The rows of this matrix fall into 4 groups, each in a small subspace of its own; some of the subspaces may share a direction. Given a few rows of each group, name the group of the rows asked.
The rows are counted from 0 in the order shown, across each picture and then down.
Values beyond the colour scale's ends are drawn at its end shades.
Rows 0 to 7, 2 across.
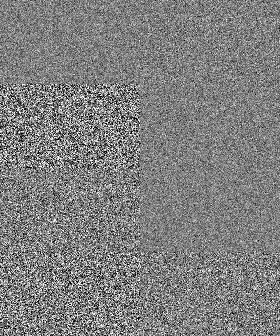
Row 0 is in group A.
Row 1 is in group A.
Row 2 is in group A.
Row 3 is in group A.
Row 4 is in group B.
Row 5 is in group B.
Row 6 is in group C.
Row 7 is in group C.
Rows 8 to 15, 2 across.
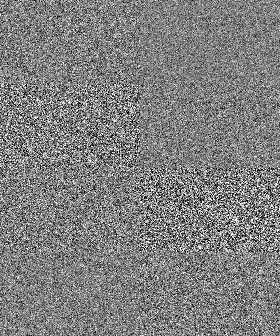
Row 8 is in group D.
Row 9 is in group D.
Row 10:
C
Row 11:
A
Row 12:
A
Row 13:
C
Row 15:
D
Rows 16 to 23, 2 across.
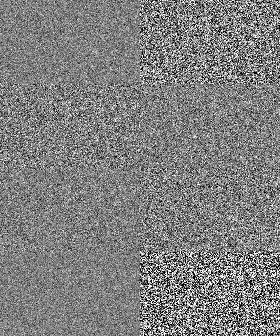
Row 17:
B
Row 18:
C
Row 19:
B
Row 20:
D
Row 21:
C
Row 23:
B
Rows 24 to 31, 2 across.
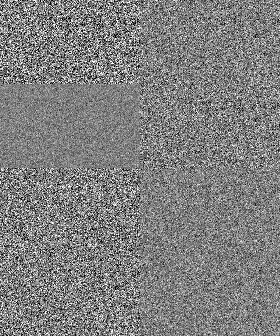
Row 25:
A
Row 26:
A
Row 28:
C
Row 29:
B
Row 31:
D
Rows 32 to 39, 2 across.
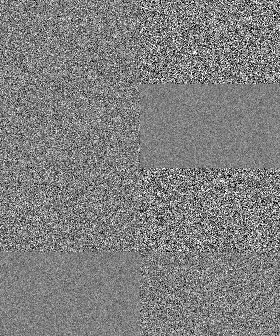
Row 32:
C
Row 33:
B
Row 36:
A
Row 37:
A
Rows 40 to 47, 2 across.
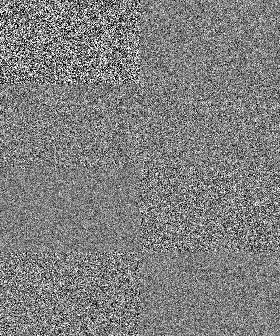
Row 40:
D
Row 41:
D
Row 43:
D
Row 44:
A
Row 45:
A
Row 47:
D
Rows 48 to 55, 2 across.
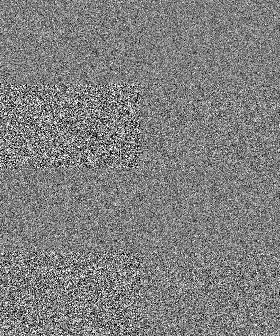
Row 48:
C
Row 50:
C
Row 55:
C
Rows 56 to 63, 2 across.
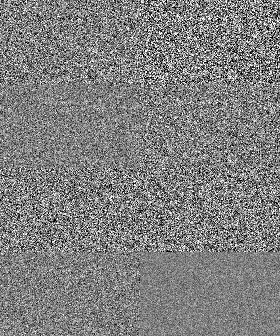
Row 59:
C
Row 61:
A
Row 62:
A
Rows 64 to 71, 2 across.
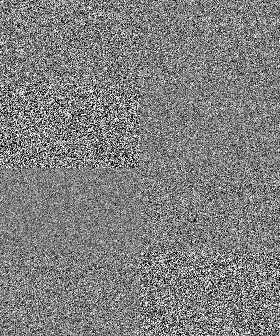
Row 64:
A
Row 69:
B
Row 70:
A
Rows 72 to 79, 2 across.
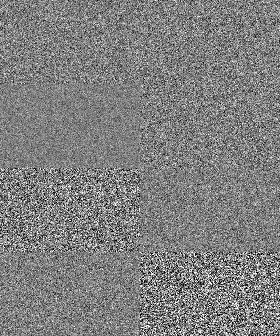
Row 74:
A
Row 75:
A
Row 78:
A
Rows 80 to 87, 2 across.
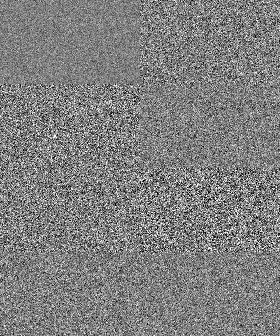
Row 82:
B
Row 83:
B
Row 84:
D
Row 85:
D
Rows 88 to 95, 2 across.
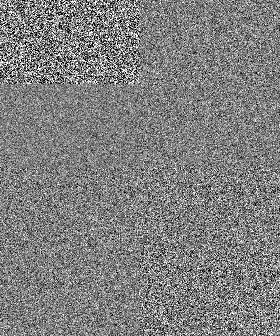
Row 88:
A
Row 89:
B
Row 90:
C
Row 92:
C
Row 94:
C
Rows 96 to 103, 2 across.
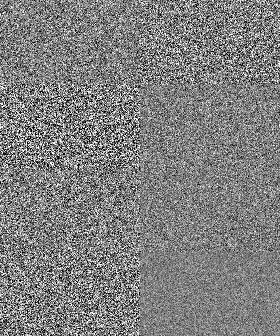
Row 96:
D
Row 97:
A
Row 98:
A
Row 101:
C
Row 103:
D
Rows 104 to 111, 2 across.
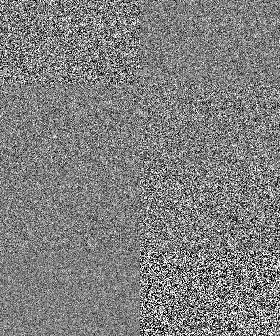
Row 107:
D
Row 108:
C
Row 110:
D
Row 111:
C
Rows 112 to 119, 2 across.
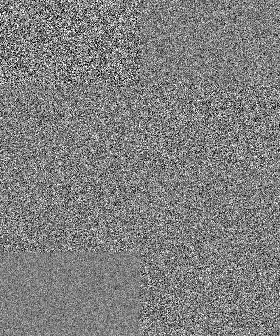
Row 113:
A
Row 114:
C
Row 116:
D
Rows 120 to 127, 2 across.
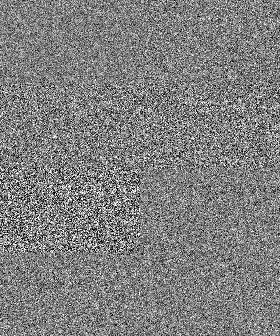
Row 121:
C
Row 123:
D
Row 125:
B
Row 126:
C
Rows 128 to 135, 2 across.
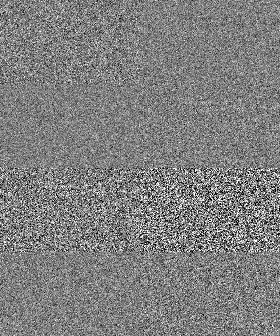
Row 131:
D
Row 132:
D
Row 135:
A
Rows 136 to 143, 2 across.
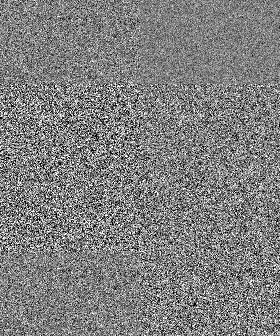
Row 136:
C
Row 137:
A
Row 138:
C
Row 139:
C
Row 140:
A
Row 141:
D
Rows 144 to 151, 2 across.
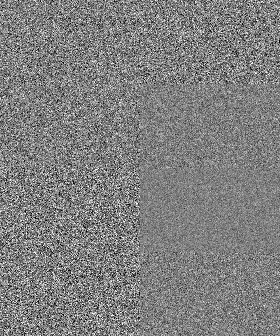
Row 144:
B
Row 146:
D
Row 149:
D
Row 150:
B
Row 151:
A
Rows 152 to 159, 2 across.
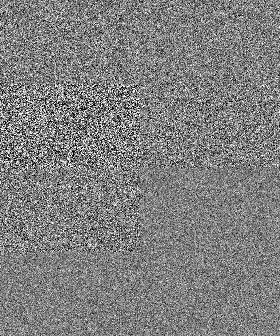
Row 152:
D
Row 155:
A
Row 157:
D
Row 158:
C
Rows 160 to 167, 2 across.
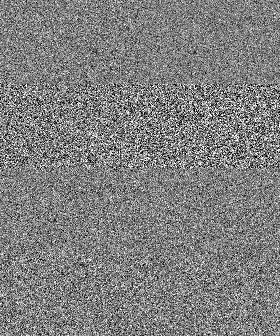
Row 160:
C
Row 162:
C
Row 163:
C
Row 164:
B
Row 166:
A
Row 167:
D
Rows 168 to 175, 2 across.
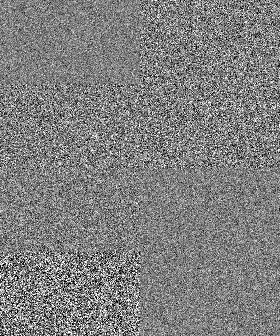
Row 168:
A
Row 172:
A
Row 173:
C
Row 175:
C
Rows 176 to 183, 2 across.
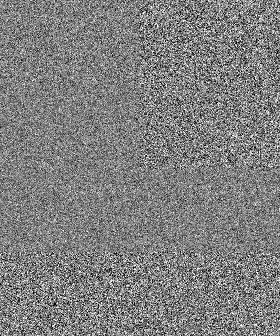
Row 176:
A
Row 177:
D
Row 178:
A
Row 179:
C
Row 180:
B
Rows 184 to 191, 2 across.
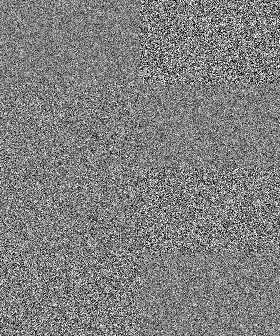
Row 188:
C
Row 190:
B
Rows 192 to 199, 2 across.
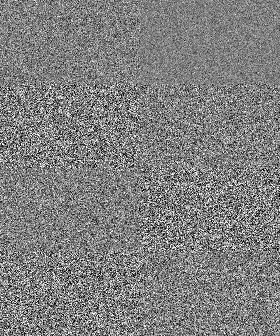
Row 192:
C
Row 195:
A
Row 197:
A
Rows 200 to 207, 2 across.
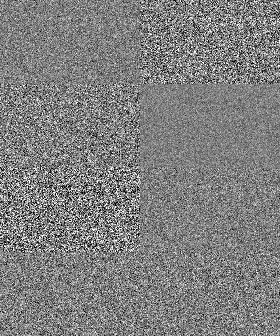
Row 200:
C
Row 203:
D
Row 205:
C
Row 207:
C
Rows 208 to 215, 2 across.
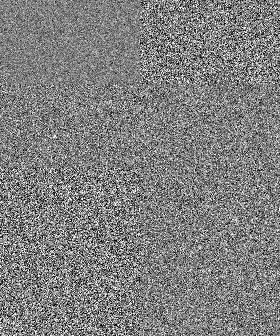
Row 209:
A
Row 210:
B
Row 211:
D
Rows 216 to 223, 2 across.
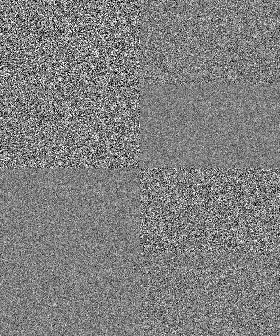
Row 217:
C
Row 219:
B
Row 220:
D
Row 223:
A
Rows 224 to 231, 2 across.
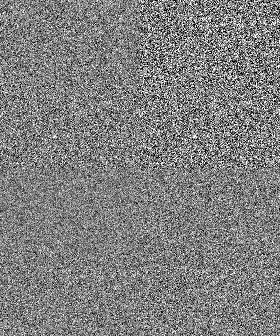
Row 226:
B
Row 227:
B
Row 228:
A
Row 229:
A
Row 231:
A
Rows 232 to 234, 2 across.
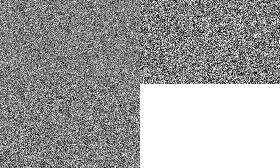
